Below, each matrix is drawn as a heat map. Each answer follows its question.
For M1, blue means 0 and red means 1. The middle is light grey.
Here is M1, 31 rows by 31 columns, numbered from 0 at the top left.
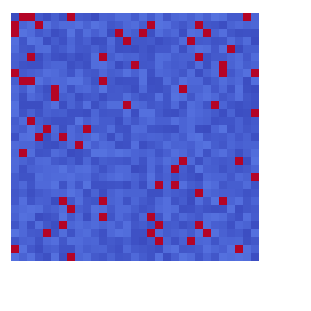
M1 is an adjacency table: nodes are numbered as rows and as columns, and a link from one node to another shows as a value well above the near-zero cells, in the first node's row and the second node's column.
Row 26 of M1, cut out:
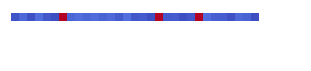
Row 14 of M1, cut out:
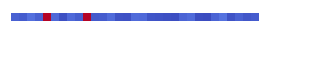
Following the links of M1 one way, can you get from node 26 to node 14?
yes
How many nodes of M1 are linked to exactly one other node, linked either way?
4
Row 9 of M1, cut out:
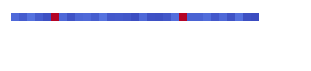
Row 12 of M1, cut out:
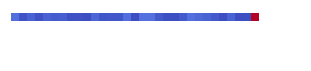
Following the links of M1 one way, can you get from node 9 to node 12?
no
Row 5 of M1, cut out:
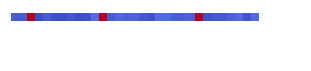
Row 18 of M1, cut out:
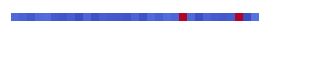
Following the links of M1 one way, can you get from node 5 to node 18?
yes
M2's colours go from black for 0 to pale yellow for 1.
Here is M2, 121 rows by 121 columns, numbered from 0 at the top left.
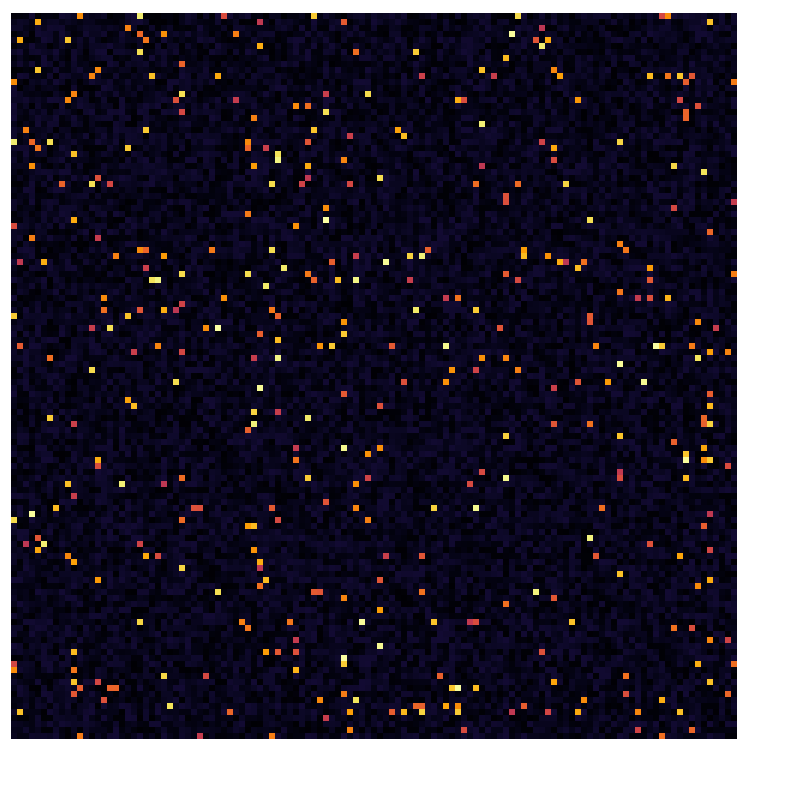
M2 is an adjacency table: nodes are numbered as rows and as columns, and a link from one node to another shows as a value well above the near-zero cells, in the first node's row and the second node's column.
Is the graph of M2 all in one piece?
no
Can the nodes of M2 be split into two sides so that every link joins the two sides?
no
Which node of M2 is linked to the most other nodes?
node 116
